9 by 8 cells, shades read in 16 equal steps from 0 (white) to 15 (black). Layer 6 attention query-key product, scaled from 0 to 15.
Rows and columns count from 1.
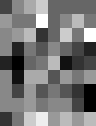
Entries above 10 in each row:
1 0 1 3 5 1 3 2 1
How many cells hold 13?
3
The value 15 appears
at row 5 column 2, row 7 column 8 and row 8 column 8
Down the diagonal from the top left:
11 8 4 10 4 6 12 15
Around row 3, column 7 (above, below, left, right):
4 11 3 0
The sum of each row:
62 50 49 78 86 61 79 68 44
